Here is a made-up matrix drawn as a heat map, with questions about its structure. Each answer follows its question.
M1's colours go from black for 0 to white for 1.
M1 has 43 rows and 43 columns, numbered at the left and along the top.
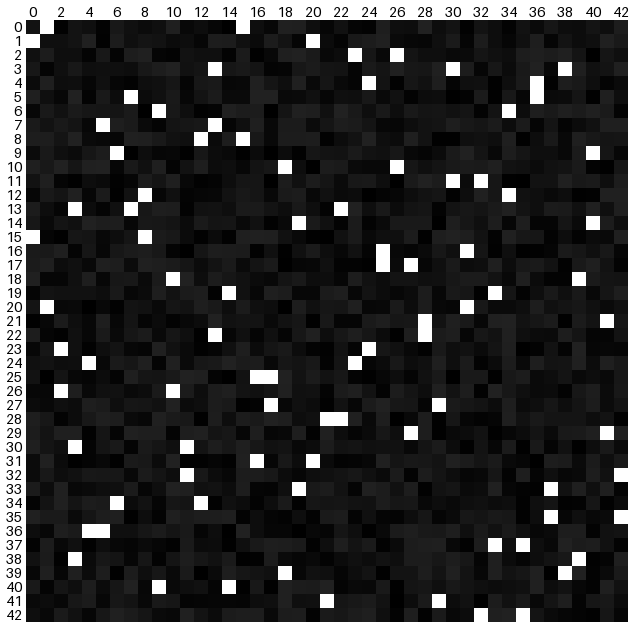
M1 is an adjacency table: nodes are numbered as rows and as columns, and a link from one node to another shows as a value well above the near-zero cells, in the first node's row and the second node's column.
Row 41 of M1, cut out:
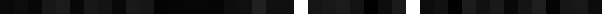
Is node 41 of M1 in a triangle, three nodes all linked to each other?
no
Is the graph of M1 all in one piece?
yes
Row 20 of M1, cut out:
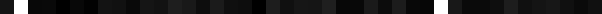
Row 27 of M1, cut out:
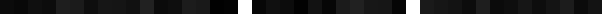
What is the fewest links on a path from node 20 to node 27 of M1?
5
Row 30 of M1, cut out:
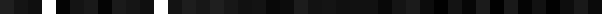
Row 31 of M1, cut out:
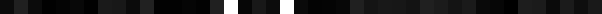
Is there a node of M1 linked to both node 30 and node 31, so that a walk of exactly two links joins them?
no
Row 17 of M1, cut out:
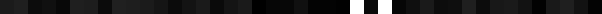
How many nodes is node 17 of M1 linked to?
2
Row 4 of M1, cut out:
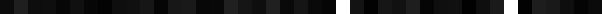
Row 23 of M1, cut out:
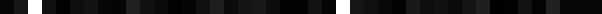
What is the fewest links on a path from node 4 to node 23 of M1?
2
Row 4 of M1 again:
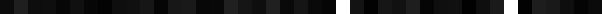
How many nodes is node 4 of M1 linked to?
2
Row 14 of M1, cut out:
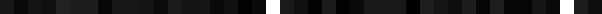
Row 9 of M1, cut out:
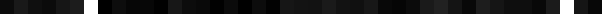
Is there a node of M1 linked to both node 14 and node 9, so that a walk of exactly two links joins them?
yes
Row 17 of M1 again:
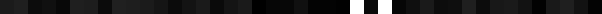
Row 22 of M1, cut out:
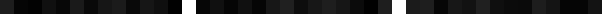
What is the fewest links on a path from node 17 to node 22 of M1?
6
